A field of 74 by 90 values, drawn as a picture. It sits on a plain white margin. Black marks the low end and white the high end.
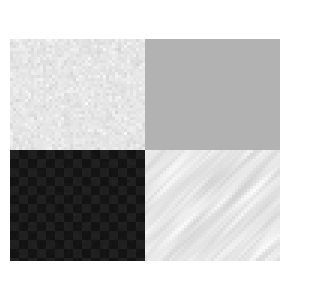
The table splits into 2 rows of 2 panels. Panel 1,1: very high, fine-grained, faint in contrast. Panel 1,2: high, flat. Panel 2,1: very low, checkered, faint in contrast. Panel 2,2: very high, slanting up to the right, faint in contrast.
